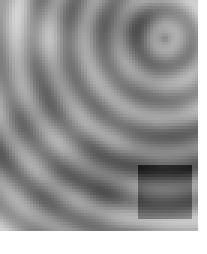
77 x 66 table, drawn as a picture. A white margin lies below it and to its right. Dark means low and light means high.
Roughest part: bottom right. Odd patch: lower, in the bottom right. Rings: centred on the top right. Mirror symmetry: none. Ninth with the lowest average: bottom right.
